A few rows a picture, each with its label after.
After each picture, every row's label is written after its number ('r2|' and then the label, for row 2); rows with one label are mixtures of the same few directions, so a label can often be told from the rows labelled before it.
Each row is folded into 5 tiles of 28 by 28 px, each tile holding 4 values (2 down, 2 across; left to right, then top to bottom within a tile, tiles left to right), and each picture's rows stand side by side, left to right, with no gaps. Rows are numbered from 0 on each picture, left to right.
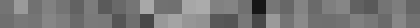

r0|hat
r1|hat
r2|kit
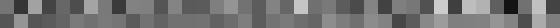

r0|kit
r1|kit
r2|hat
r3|kit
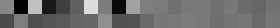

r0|kit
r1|hat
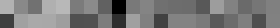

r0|hat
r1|kit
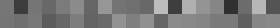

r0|hat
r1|kit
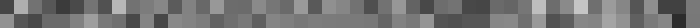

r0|hat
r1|kit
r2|kit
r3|hat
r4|hat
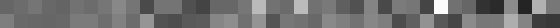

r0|hat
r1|hat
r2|hat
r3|hat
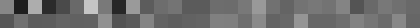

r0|kit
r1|hat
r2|kit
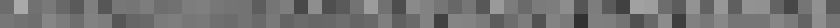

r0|hat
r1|hat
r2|kit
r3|kit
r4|kit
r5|kit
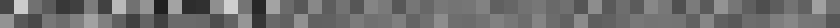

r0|hat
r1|kit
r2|kit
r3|kit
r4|kit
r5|hat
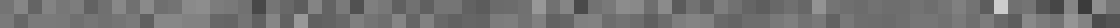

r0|kit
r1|hat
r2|kit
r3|hat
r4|hat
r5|hat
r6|hat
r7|hat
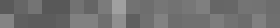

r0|hat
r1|kit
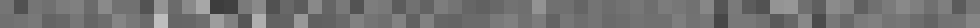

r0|hat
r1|kit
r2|kit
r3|hat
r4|hat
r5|kit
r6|hat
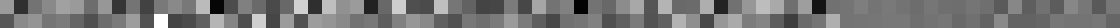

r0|hat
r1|kit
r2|kit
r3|hat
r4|hat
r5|hat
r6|hat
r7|kit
